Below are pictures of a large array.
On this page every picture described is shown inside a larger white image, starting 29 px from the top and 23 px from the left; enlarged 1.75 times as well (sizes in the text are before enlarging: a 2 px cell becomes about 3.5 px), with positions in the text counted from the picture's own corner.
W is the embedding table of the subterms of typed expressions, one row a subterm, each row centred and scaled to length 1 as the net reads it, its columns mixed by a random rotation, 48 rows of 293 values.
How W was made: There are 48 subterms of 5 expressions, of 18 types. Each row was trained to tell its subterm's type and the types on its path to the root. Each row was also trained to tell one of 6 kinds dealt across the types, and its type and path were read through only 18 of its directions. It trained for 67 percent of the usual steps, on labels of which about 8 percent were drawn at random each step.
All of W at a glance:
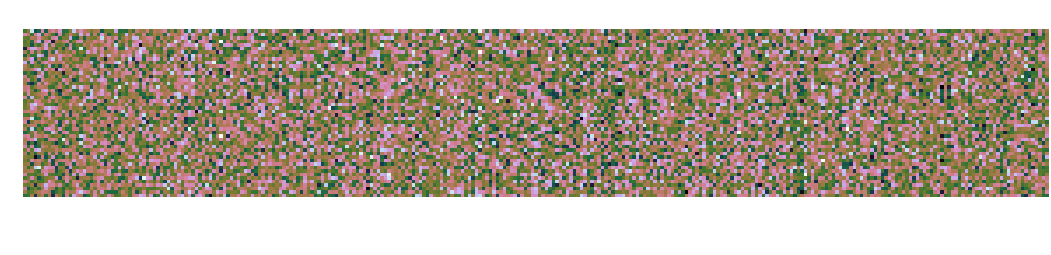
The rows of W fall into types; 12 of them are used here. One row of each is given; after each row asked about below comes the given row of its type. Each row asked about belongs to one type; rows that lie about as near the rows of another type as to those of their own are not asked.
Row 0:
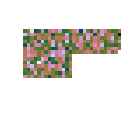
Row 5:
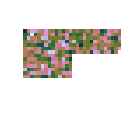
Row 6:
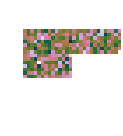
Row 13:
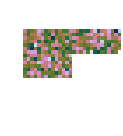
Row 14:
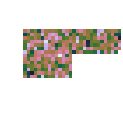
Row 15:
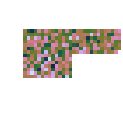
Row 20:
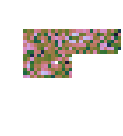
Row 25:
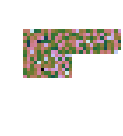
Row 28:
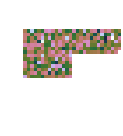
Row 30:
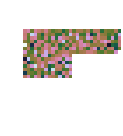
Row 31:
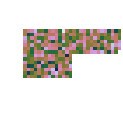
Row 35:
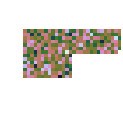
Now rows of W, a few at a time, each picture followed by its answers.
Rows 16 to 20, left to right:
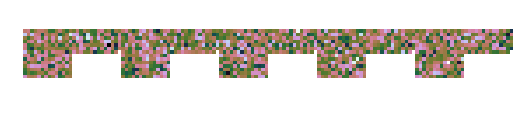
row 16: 30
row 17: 14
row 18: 35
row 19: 35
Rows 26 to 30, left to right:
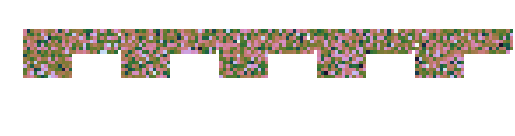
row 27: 31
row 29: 35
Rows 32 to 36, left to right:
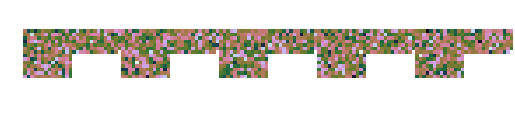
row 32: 14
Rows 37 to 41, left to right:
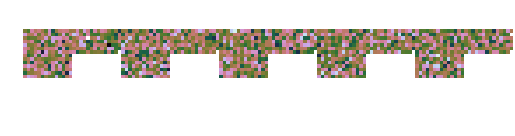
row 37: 20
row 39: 13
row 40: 14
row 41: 30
